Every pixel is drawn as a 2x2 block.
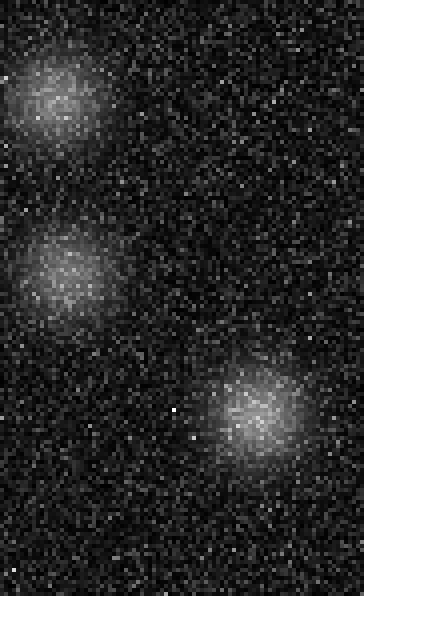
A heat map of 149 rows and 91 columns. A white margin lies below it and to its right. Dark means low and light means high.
Mirror symmetry: none. Bumps: three. Histogram: skewed, a long tail of high values. Slope: none.
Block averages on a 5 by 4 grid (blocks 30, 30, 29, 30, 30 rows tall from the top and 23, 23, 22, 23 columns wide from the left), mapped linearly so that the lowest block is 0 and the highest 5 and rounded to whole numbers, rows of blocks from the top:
4100 | 2000 | 4100 | 0052 | 0000
